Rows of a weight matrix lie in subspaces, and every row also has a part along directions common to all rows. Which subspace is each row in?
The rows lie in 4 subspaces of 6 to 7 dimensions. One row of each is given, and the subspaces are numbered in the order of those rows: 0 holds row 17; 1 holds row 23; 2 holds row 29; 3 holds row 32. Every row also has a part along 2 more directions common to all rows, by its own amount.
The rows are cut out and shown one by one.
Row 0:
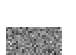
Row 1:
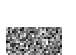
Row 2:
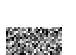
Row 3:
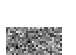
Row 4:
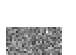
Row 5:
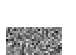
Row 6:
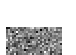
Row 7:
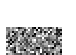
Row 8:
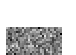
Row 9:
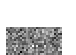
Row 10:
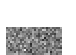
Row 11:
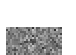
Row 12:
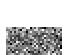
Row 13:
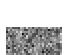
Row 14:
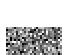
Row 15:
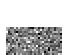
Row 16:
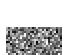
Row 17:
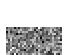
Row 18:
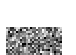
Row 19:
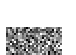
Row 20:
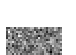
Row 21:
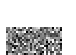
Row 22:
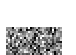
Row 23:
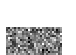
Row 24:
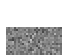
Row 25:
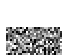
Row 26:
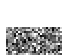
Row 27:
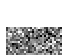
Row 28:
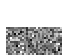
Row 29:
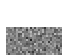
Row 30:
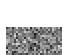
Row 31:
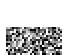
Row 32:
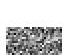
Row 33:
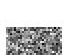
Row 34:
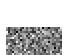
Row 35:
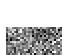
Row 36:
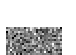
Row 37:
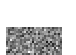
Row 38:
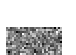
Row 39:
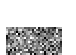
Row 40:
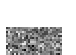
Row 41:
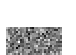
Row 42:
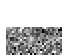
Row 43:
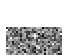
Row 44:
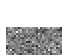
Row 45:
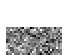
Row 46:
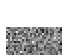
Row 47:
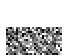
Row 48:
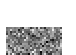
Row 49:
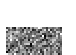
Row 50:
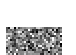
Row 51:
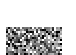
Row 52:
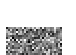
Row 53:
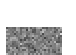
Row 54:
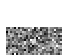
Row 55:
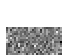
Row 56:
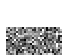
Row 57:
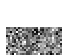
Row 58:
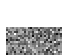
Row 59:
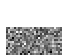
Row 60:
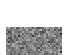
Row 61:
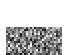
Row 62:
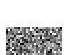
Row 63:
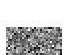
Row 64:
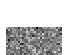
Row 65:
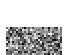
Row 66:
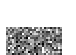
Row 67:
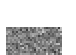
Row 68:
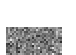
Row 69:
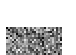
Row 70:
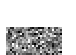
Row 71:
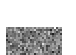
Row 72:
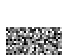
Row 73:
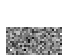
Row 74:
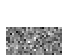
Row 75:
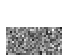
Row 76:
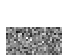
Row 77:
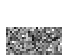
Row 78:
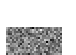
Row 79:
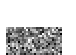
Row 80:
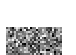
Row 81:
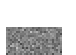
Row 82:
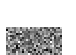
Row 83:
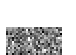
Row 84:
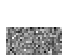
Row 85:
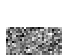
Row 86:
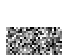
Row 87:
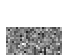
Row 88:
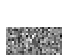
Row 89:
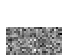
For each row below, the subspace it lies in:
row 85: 3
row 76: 2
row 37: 2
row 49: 2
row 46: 3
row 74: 0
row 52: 0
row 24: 1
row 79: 1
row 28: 3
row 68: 1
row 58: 3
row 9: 3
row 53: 0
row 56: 0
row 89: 0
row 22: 0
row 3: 2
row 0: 2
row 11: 0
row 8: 2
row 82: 2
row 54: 0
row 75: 3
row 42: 3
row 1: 1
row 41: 3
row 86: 0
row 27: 3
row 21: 2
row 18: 0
